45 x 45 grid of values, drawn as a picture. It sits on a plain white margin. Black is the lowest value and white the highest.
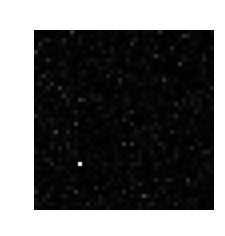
Grain: fine. Histogram: skewed, a long tail of high values. Average level on the scale: 0%.
